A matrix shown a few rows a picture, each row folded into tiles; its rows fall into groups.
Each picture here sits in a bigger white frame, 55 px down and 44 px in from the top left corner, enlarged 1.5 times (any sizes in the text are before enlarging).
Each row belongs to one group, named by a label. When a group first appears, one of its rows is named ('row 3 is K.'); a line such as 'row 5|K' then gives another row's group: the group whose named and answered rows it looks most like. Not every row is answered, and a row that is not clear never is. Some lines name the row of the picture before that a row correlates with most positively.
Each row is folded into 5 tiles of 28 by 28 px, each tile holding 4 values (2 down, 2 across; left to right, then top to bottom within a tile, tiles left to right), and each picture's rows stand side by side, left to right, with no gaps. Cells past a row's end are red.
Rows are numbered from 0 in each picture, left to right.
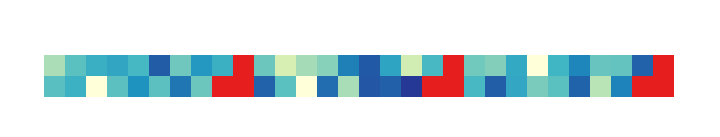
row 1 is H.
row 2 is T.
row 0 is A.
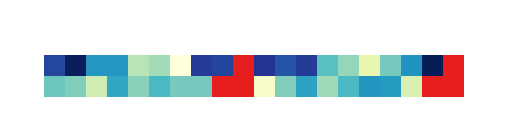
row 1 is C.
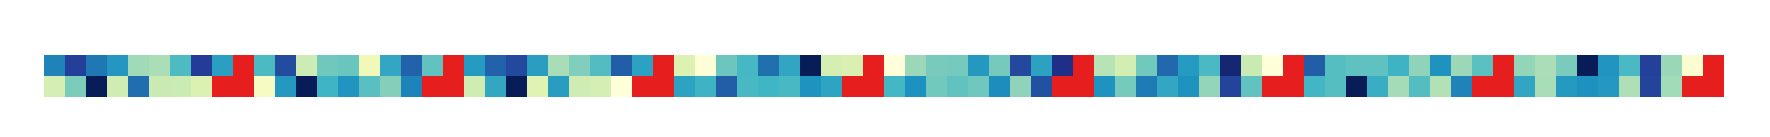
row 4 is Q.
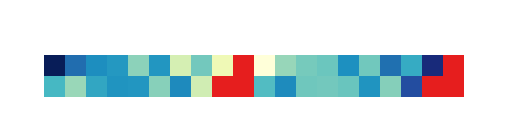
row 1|Q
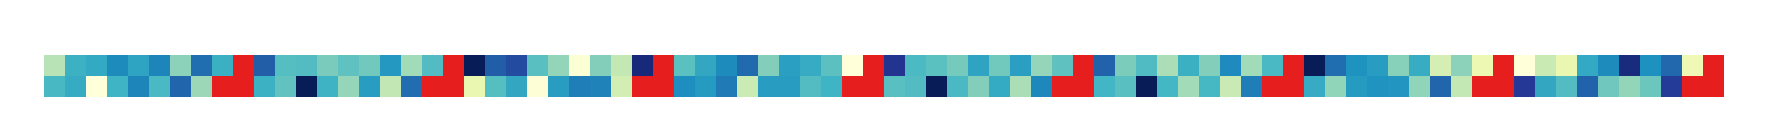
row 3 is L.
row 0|A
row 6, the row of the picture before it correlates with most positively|0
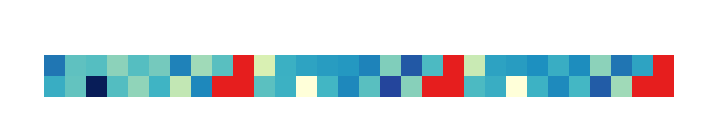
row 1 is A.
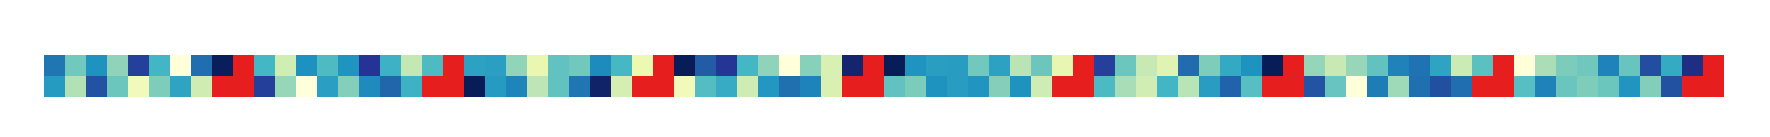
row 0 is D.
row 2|L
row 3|C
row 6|H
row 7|Q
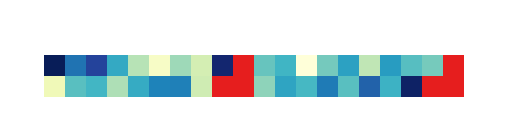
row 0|C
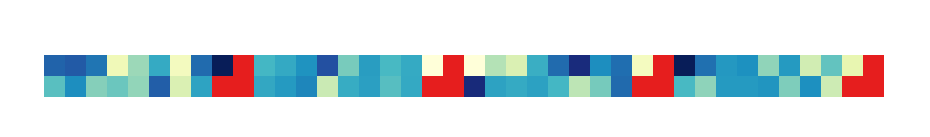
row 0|T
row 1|L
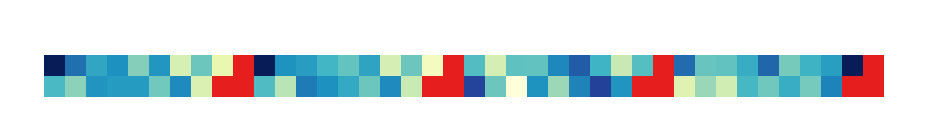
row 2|H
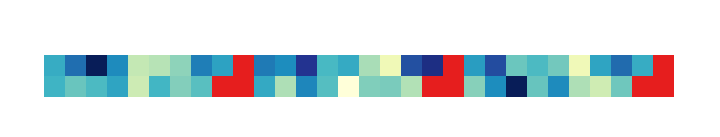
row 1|D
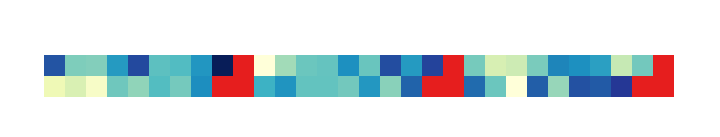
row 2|H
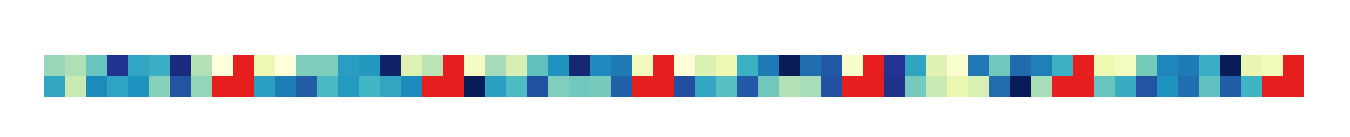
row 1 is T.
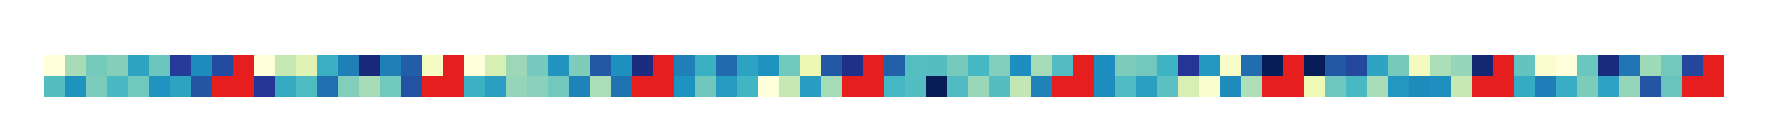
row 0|Q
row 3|D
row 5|D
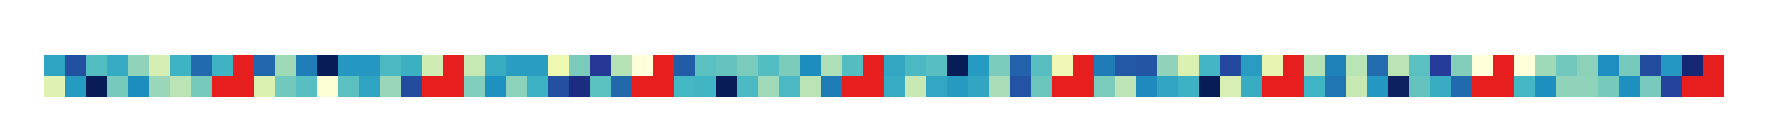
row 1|L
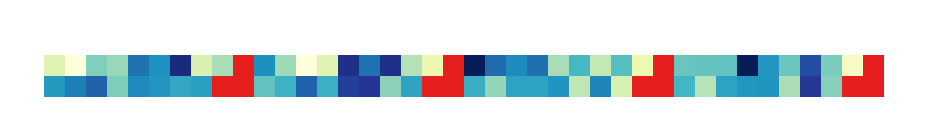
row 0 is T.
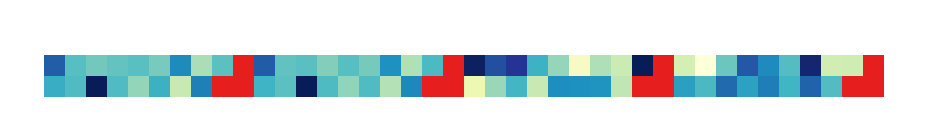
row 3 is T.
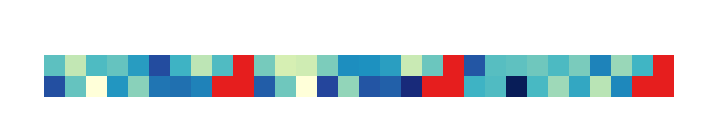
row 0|H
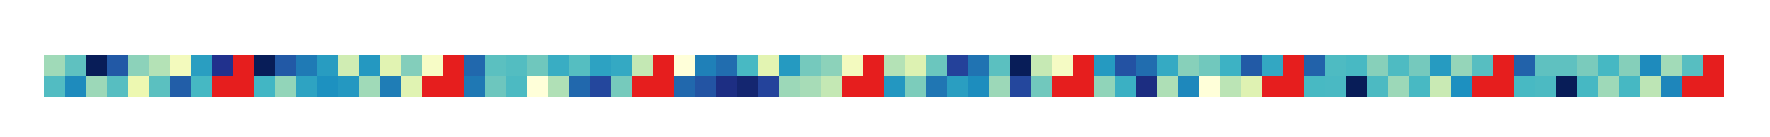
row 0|D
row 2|L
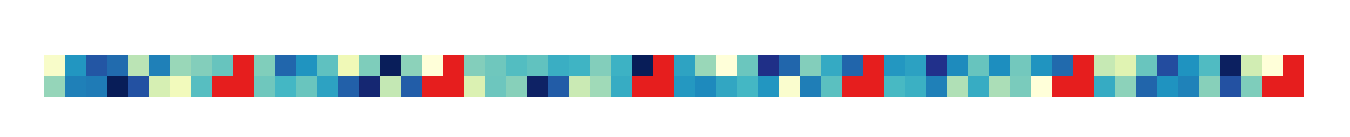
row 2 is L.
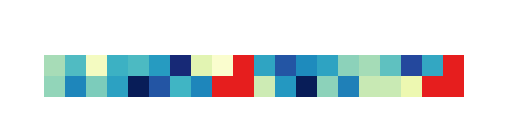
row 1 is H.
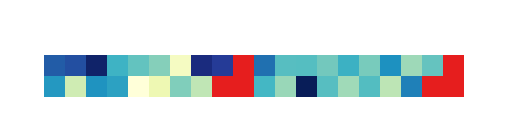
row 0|D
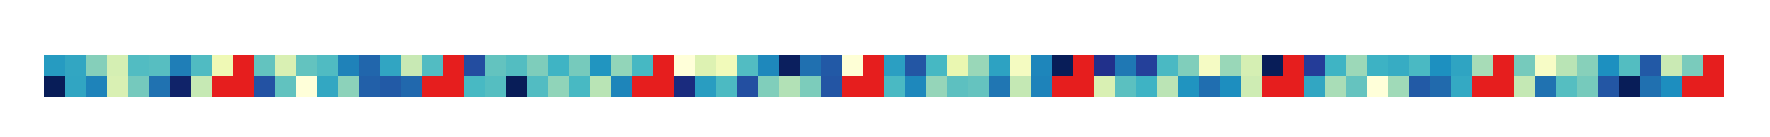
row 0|L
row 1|H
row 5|C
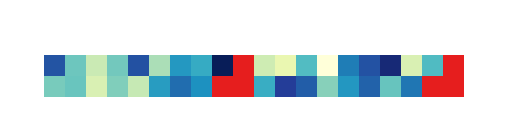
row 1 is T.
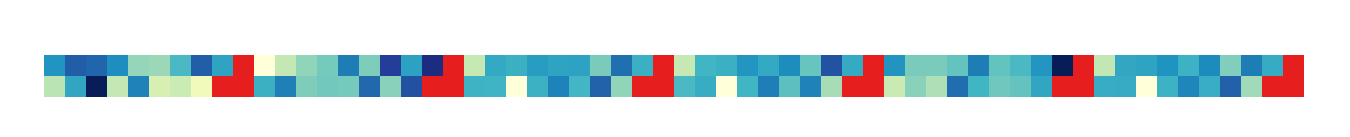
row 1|Q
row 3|A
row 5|A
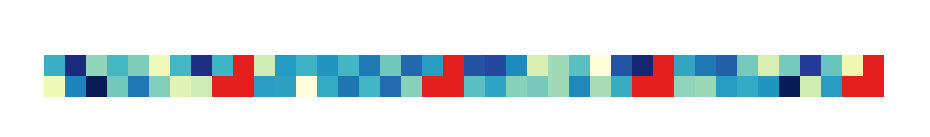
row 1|A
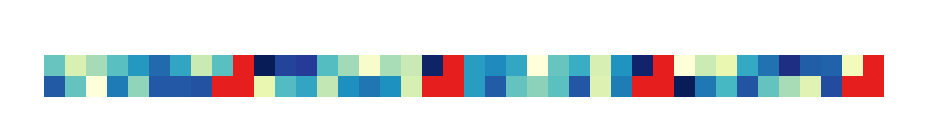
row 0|H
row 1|C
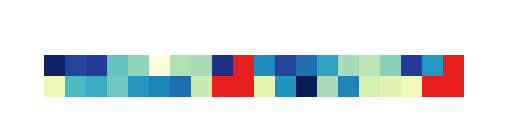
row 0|C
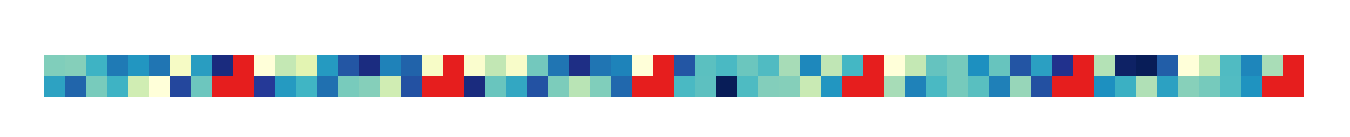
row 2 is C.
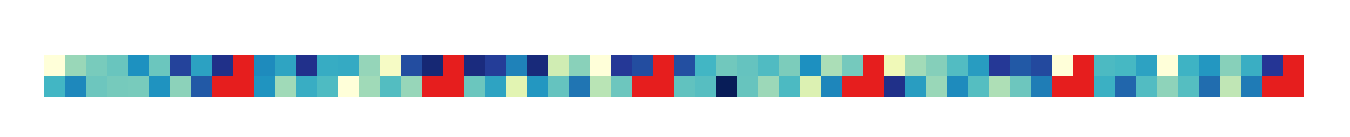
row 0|Q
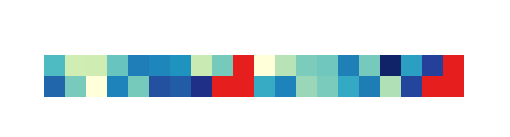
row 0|H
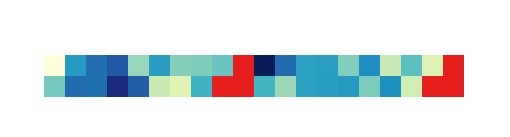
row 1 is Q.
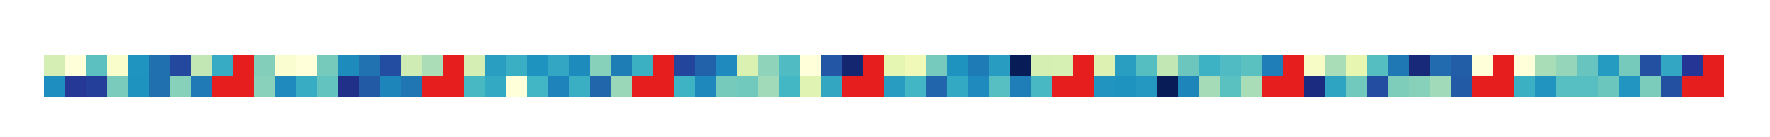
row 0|T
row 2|A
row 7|Q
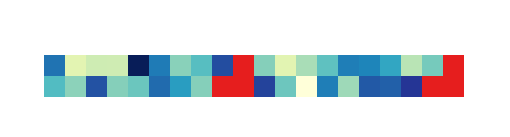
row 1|H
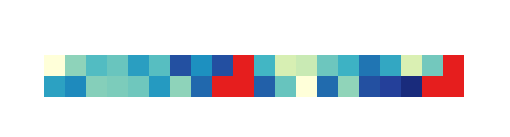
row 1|H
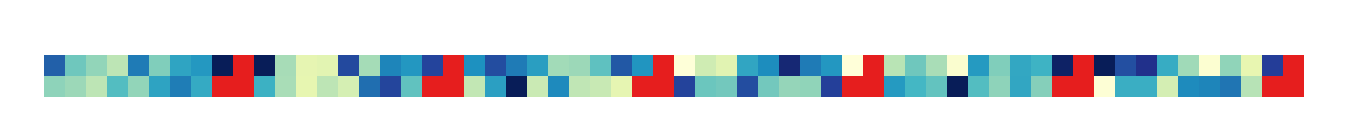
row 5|C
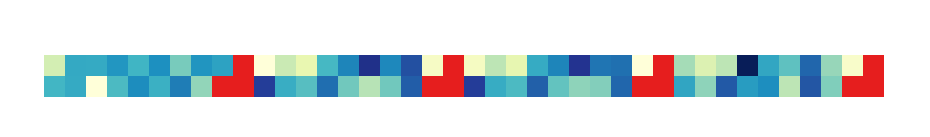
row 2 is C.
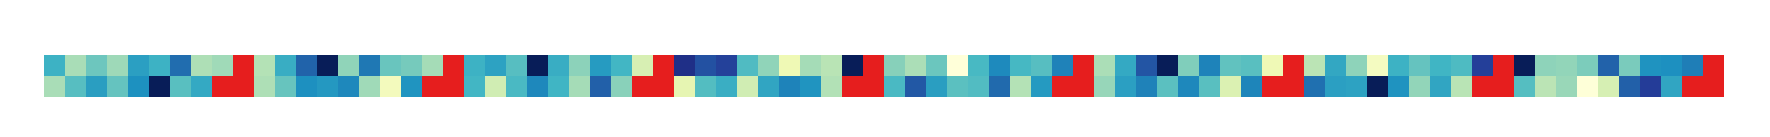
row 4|T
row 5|L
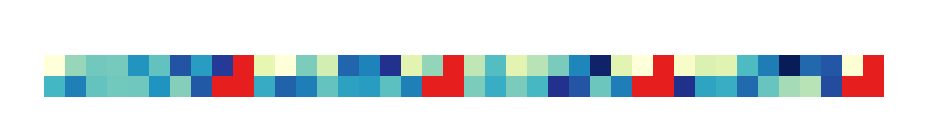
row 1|T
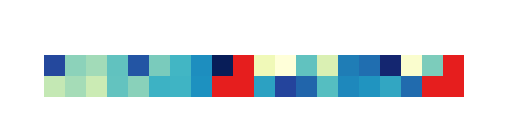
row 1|T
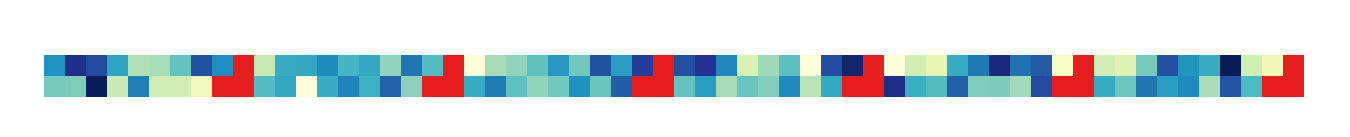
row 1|A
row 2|Q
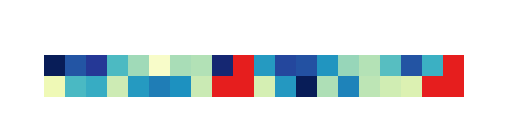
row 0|C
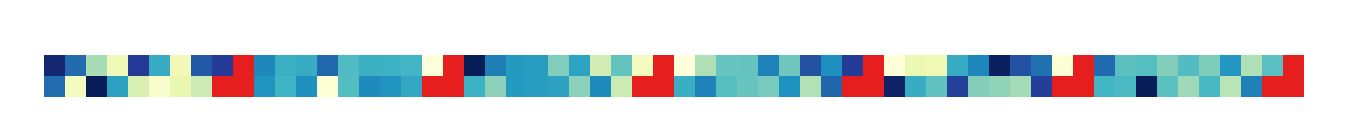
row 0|D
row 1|L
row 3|Q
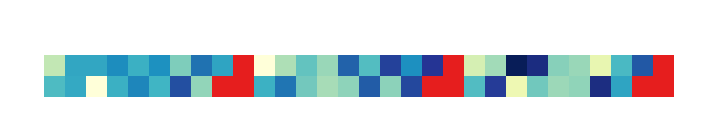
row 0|A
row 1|Q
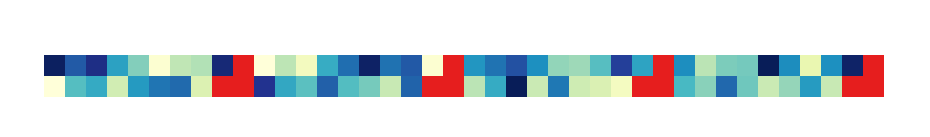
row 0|C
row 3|D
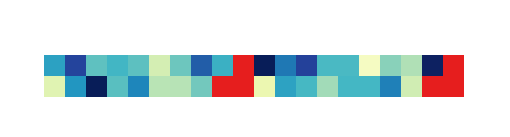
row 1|C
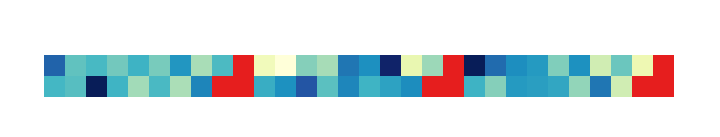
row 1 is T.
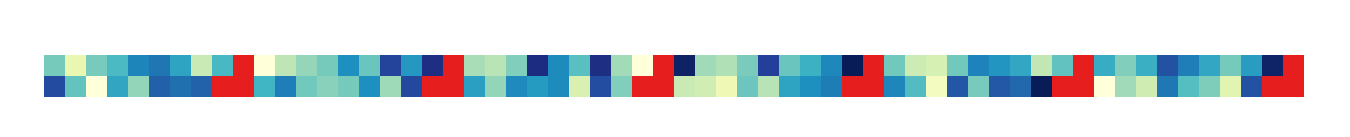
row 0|H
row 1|Q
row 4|H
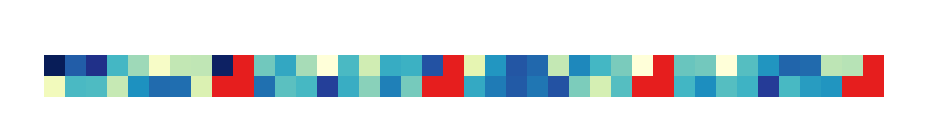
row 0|C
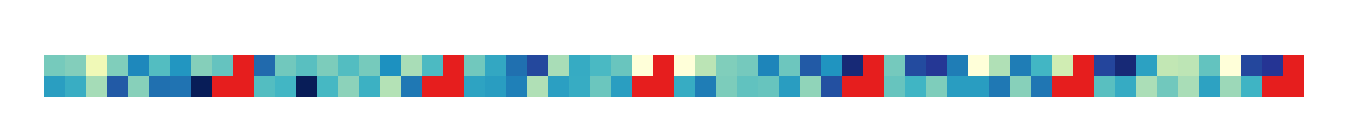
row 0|H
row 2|L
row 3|Q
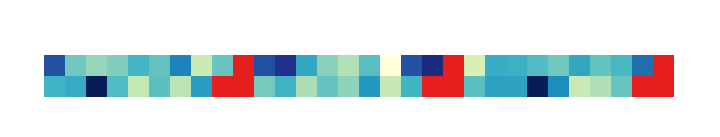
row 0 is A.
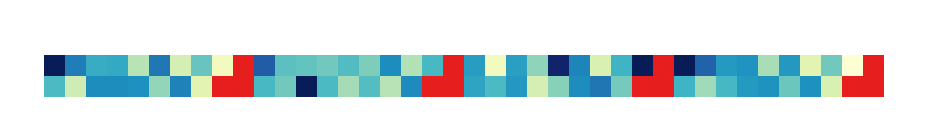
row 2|D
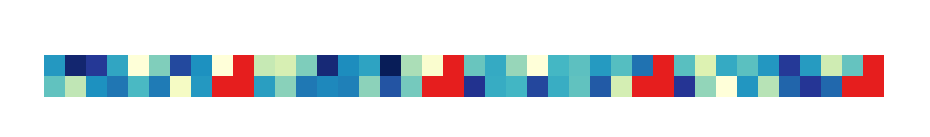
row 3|H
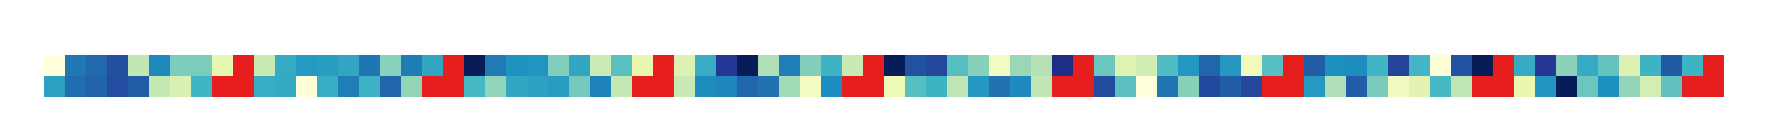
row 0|L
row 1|A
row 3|L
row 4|C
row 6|D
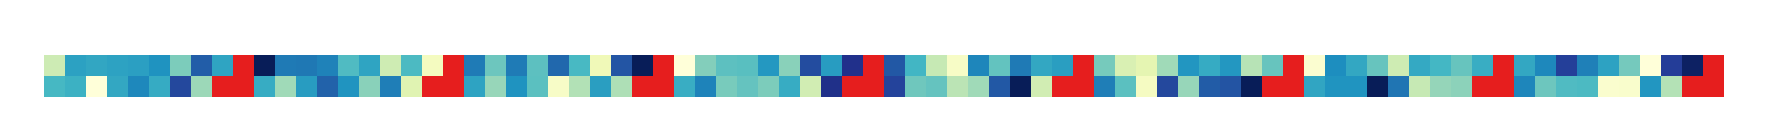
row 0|A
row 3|Q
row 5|H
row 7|D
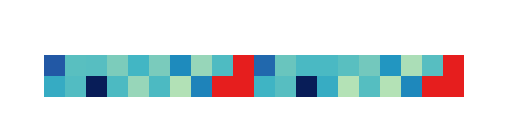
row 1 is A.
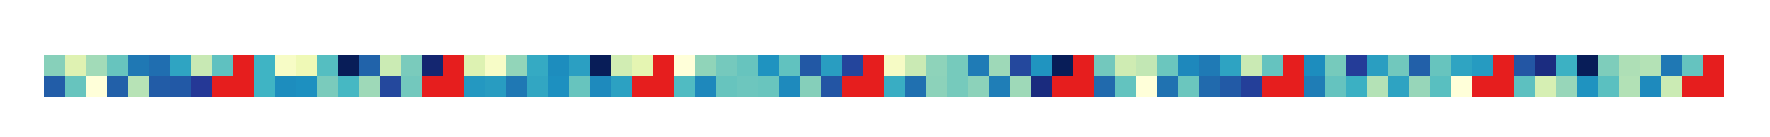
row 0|H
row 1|D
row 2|T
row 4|Q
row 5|H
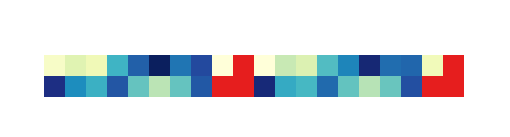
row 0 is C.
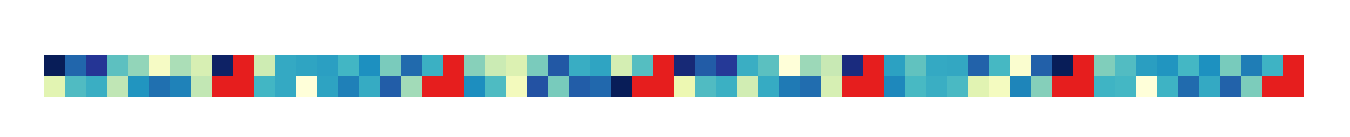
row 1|A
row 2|H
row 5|A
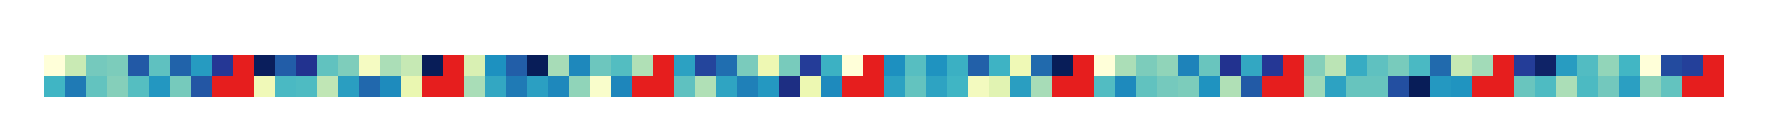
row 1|C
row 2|L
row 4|D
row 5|Q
